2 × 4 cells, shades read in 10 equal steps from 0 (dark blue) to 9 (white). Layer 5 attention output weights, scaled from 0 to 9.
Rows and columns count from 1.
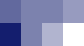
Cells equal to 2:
0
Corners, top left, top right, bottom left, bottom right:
3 5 0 9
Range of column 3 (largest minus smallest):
2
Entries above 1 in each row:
4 3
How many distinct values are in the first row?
3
